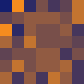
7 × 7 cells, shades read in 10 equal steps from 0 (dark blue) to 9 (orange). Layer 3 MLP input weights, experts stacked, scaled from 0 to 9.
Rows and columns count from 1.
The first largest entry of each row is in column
2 7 1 3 4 2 5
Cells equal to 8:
0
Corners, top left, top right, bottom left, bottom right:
0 7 6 2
